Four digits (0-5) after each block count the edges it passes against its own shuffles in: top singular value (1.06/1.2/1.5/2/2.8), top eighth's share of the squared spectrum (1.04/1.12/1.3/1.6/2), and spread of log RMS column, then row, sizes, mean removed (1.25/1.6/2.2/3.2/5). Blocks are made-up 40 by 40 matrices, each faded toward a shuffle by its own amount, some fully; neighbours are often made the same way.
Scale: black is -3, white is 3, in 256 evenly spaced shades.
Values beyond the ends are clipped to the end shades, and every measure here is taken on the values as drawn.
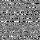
2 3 0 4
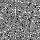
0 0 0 0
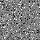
0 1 1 0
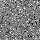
0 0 0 0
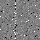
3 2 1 0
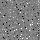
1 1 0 0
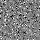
0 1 0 0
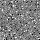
0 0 0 0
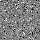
1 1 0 0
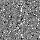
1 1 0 0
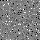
2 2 0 0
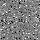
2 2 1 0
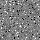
1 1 0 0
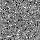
0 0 0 0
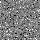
0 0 0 0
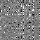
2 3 3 2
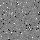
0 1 0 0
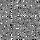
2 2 2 1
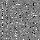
2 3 2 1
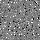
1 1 0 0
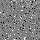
0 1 0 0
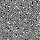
0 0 0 0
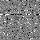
2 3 0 2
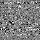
2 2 0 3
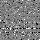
2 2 0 2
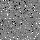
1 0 0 0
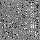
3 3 1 0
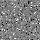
2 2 0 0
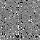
3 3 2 1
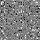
3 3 1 1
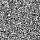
1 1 0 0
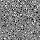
3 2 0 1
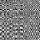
4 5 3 3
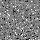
0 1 0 0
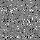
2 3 1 2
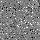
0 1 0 0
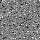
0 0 0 0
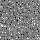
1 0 0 0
